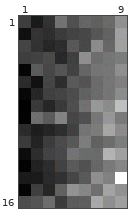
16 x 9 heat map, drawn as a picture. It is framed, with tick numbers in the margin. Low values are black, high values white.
The bottom right is the ninth with the highest average. The bottom right is the roughest part. There is an overall slope up to the right. There are no regular stripes.
